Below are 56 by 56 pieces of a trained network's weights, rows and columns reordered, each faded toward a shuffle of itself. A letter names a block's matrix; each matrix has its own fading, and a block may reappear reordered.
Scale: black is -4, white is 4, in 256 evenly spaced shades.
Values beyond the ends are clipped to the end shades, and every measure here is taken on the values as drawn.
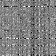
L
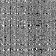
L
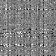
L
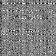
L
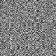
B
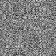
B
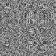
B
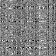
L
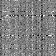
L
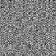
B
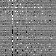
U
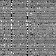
U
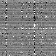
U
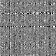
L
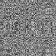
B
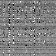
U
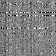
L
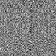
B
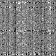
L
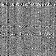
L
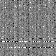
L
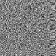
B
